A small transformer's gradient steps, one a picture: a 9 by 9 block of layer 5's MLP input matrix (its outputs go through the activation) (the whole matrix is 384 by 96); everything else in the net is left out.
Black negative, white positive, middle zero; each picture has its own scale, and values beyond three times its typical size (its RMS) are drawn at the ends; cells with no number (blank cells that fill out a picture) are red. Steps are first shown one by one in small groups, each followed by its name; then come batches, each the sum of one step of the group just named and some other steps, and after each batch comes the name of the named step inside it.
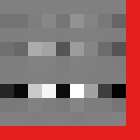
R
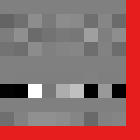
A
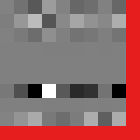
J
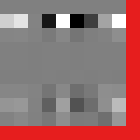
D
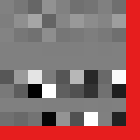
J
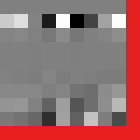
D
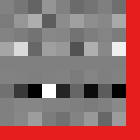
J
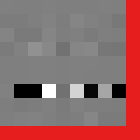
R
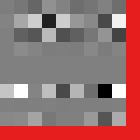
J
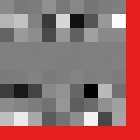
D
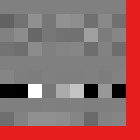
A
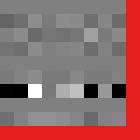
A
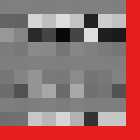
R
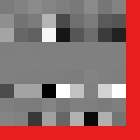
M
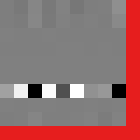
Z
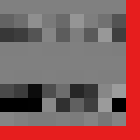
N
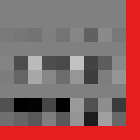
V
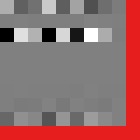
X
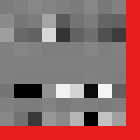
M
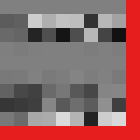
N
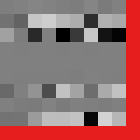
M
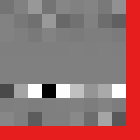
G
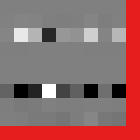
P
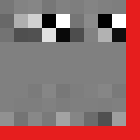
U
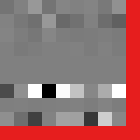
G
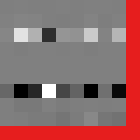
P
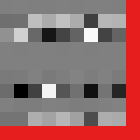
P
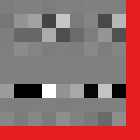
U
